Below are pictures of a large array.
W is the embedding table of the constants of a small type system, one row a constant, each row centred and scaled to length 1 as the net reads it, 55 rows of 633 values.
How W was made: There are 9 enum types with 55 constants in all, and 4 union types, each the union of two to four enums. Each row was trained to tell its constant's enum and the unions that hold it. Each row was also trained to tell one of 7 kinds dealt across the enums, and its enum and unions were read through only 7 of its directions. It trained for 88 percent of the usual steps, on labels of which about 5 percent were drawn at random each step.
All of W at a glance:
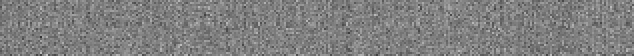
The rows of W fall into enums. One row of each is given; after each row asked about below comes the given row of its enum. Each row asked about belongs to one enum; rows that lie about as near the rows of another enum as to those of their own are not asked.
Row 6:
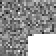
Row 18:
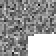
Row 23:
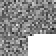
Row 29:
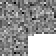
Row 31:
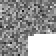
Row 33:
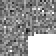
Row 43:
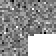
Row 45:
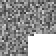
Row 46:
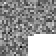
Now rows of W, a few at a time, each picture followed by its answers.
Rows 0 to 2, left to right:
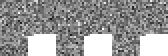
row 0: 6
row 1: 31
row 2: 23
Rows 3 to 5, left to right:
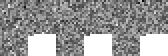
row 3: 46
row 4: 33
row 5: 45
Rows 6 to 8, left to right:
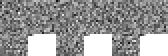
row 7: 6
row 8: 6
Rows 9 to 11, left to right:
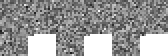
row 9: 45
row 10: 43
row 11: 31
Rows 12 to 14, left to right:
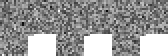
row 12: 23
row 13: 46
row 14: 23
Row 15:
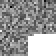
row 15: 31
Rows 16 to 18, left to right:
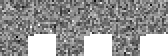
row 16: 33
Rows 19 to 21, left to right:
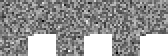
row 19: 23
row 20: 31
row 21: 46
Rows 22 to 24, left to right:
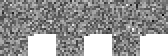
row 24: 23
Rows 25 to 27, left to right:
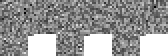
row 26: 46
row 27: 31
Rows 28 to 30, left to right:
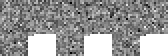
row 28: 33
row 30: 43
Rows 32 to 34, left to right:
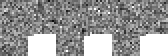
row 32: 6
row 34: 23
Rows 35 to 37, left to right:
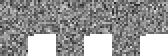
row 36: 33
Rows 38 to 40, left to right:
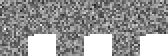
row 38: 43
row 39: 31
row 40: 46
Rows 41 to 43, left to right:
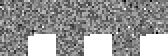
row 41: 33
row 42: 33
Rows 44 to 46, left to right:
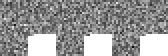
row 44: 6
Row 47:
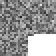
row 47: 46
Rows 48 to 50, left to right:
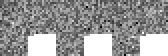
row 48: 6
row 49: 31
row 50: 45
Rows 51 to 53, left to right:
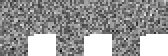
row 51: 6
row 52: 23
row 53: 18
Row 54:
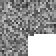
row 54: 33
